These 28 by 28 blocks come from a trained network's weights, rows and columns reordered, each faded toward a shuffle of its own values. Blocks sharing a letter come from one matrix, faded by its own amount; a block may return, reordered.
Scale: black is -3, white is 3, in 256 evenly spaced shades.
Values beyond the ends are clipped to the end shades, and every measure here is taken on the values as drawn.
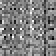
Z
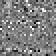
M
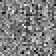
M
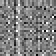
Z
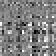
Z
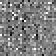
M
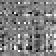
Z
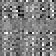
Z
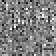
M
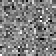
M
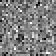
M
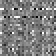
Z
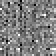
M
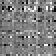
Z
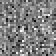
M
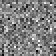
M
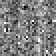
M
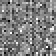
M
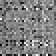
Z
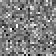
M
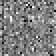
M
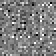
M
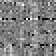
Z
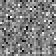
M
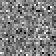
M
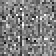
M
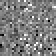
M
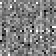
M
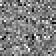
M
